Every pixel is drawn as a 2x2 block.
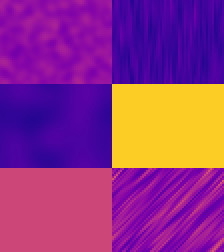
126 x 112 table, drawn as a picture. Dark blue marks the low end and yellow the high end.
The table splits into 3 rows of 2 panels. Panel 1,1: low, blotchy, faint in contrast. Panel 1,2: very low, streaked downward, faint in contrast. Panel 2,1: very low, smooth, faint in contrast. Panel 2,2: very high, flat. Panel 3,1: middling, flat. Panel 3,2: low, slanting up to the right.
